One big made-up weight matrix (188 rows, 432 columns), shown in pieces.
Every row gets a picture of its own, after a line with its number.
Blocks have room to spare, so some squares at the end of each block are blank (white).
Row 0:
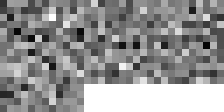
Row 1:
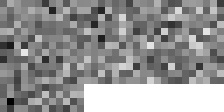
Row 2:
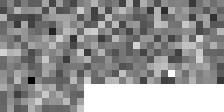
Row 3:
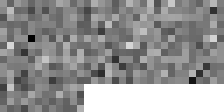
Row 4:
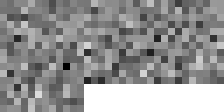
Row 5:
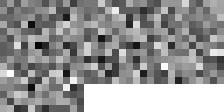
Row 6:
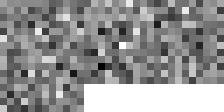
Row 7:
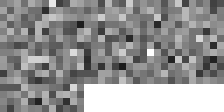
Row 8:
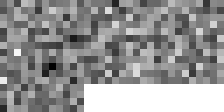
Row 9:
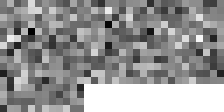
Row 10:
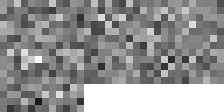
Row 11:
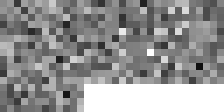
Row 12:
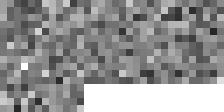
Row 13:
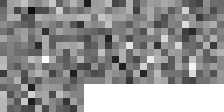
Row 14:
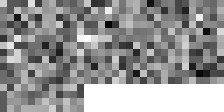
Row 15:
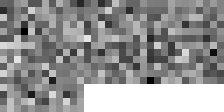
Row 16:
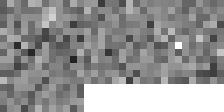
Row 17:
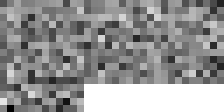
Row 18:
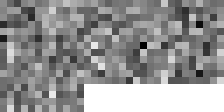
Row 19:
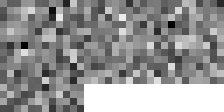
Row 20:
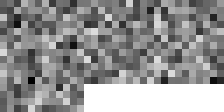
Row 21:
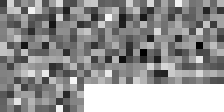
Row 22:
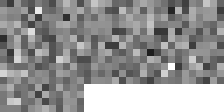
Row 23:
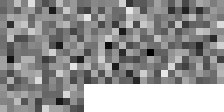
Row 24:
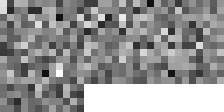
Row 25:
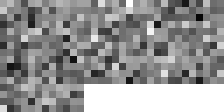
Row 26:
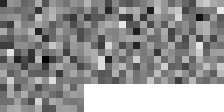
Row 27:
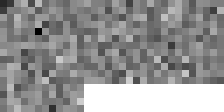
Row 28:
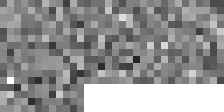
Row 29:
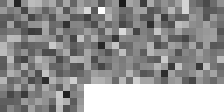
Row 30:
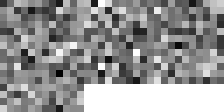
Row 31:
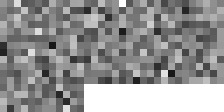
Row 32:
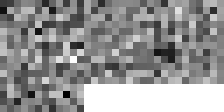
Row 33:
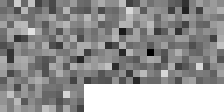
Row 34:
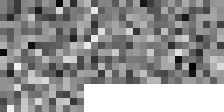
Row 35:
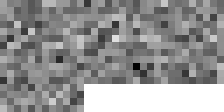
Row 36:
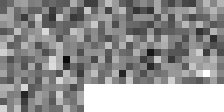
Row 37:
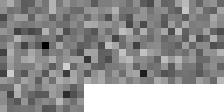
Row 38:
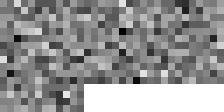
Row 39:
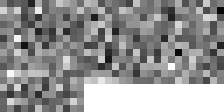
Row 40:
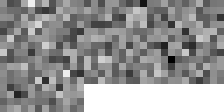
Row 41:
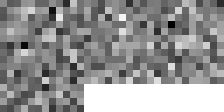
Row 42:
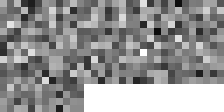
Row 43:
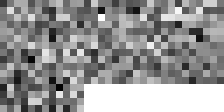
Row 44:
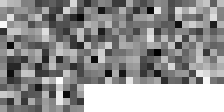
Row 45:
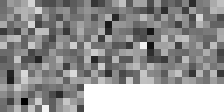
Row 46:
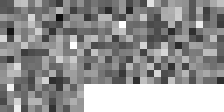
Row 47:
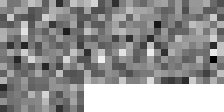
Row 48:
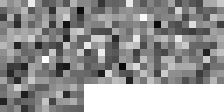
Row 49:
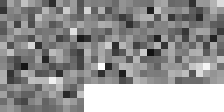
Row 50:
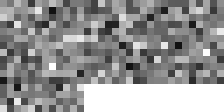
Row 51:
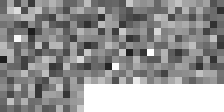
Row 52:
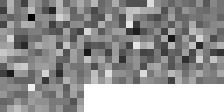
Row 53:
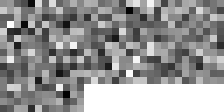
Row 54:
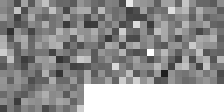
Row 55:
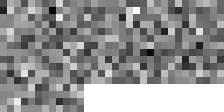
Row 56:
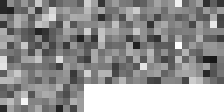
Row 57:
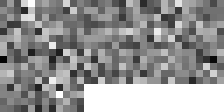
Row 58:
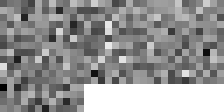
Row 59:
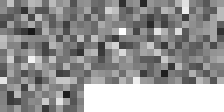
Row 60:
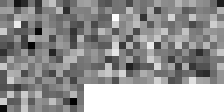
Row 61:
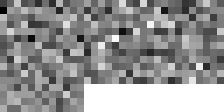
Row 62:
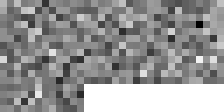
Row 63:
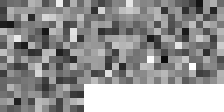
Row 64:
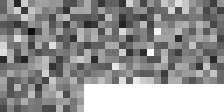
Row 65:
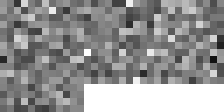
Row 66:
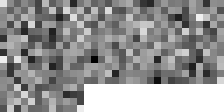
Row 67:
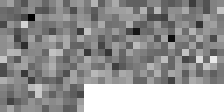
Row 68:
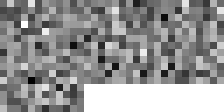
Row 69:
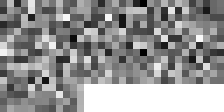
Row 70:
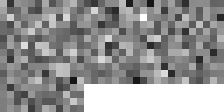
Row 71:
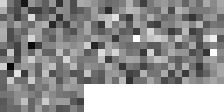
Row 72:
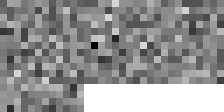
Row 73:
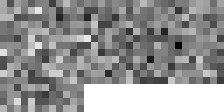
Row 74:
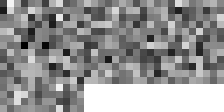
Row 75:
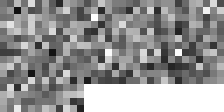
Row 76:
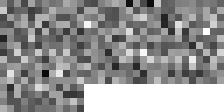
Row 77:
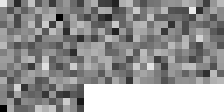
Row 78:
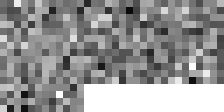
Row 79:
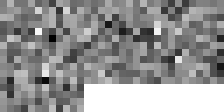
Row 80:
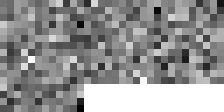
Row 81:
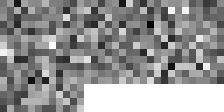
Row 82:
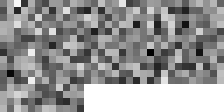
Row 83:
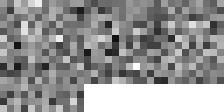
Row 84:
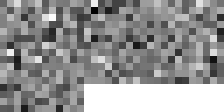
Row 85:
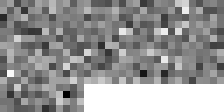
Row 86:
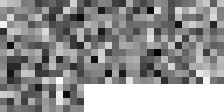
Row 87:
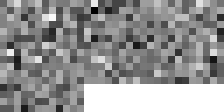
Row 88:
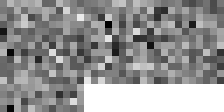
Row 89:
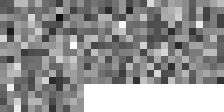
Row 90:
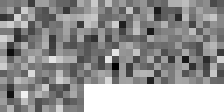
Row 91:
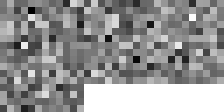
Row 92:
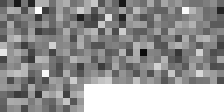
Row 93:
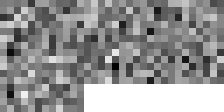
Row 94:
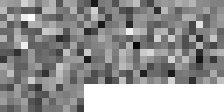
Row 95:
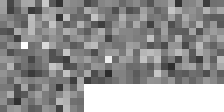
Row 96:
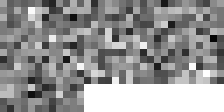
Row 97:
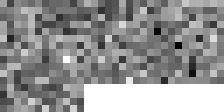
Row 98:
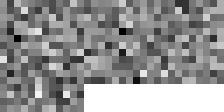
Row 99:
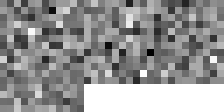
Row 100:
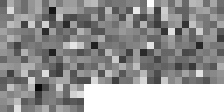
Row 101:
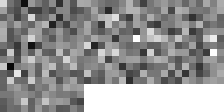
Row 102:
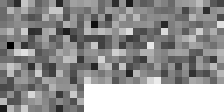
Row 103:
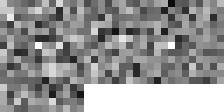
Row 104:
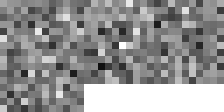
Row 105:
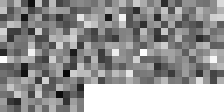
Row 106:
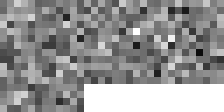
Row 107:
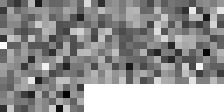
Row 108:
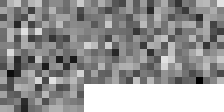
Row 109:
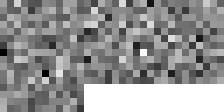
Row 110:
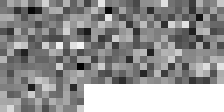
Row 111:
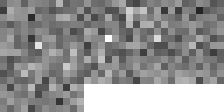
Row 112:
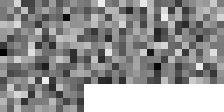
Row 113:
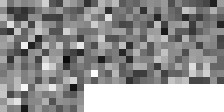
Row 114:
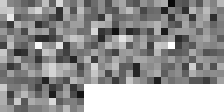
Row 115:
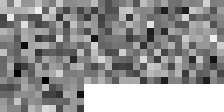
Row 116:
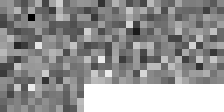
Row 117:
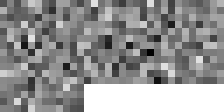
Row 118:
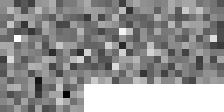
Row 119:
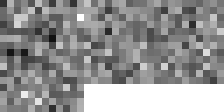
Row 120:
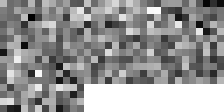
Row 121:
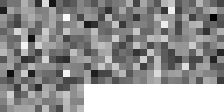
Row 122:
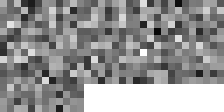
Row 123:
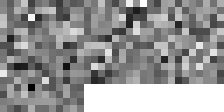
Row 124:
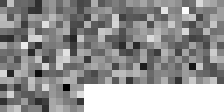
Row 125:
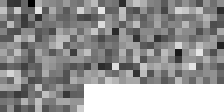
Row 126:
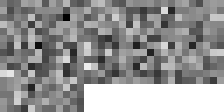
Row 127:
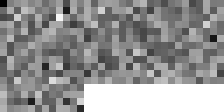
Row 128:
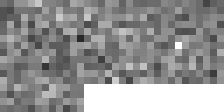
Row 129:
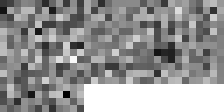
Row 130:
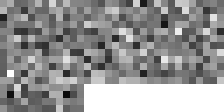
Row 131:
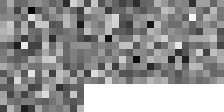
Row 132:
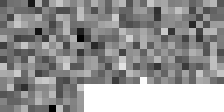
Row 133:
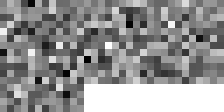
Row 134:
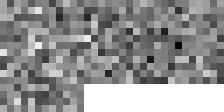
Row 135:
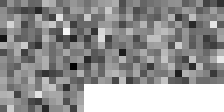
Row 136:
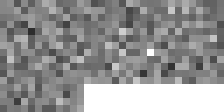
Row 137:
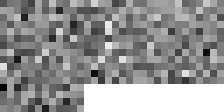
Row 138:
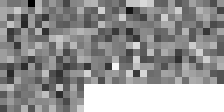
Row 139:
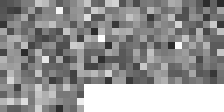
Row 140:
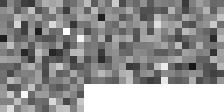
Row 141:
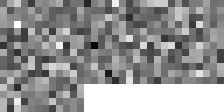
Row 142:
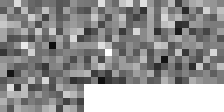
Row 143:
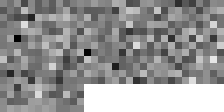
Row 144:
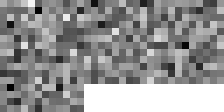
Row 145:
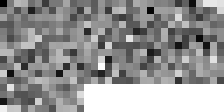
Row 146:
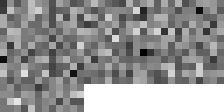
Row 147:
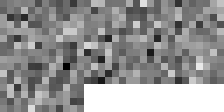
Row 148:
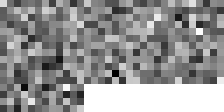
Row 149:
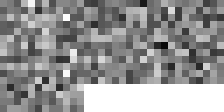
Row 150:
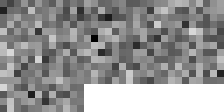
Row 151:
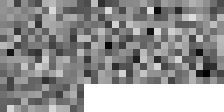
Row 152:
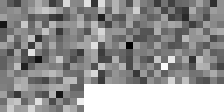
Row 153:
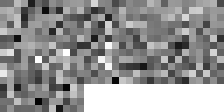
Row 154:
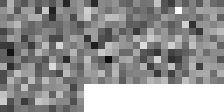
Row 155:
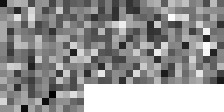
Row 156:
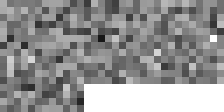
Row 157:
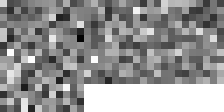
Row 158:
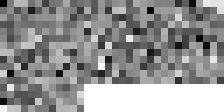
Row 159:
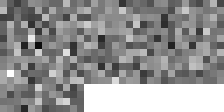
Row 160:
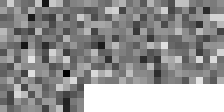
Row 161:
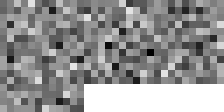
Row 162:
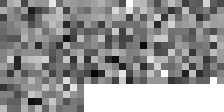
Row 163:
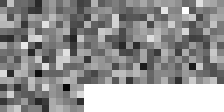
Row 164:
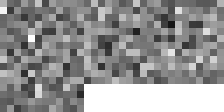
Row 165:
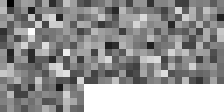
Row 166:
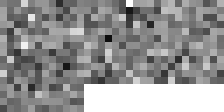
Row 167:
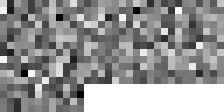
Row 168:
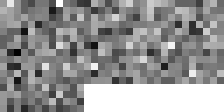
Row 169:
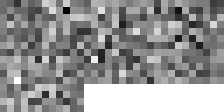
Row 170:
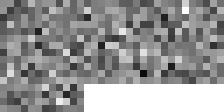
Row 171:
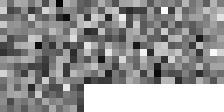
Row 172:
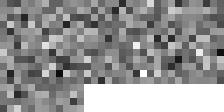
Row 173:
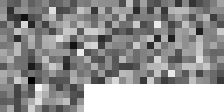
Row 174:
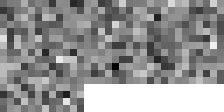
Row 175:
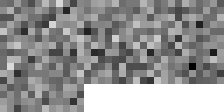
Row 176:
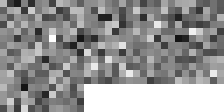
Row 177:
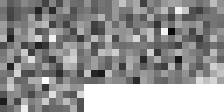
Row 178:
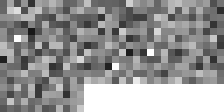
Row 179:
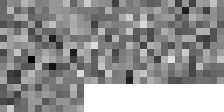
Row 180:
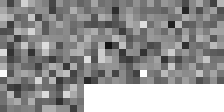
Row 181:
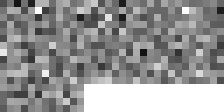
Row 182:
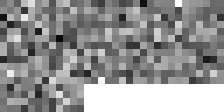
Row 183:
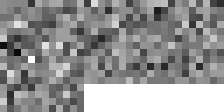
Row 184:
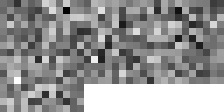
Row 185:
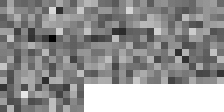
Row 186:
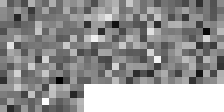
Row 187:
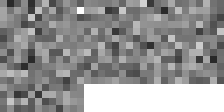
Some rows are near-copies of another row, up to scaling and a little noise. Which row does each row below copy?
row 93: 90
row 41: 19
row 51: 178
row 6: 104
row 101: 71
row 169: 184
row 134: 73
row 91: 131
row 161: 23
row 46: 89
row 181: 92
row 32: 129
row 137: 58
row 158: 145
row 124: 163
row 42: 122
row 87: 84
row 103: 114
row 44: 86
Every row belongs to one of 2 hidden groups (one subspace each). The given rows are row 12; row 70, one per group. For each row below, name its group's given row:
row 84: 12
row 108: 12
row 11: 70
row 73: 12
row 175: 12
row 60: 12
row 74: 70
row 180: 70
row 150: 12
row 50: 12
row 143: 70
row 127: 12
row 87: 12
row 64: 70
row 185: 12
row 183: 12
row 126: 70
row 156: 12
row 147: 70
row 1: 12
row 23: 70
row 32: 12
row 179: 12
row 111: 70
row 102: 12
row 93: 12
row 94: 70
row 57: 70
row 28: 12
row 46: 12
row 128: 12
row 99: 70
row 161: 70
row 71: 12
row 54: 70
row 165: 70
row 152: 12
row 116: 70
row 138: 70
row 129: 12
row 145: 12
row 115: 12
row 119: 12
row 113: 12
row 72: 12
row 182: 70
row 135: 12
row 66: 12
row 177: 12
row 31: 70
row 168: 12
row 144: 70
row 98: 70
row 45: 12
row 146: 70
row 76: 70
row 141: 12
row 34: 12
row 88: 12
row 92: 70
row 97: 12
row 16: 12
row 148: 12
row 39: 70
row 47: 12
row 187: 70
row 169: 12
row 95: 70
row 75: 70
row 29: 70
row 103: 12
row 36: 12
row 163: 12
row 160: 70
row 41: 12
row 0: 12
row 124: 12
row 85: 70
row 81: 70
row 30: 12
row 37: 70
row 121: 70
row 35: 12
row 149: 70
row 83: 12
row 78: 12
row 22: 70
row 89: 12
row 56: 12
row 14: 12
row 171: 70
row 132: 12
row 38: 70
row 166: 70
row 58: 12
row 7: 12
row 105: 70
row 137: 12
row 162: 12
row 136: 70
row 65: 70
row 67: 70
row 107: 12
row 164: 70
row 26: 12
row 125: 70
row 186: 12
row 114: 12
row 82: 70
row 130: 70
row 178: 70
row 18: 12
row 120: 12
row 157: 12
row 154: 12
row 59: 70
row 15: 12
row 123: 70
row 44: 12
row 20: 70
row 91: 12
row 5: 70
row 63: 12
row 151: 12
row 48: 12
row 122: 70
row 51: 70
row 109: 70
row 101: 12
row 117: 70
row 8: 12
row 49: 12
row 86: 12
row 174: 12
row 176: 12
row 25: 12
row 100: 70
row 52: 70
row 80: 12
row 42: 70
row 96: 12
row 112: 70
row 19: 12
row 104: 12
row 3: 12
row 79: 12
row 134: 12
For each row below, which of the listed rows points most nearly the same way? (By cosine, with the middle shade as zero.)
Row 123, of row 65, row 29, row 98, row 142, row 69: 142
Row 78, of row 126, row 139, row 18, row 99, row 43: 43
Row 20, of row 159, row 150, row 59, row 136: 159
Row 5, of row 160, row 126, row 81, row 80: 126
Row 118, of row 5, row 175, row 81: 81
